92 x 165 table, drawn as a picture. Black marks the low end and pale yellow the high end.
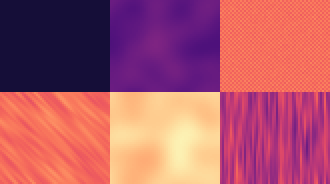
The table splits into 2 rows of 3 panels. Panel 1,1: very low, flat. Panel 1,2: low, smooth, faint in contrast. Panel 1,3: high, checkered, faint in contrast. Panel 2,1: high, slanting down to the right, faint in contrast. Panel 2,2: very high, smooth, faint in contrast. Panel 2,3: middling, streaked downward.
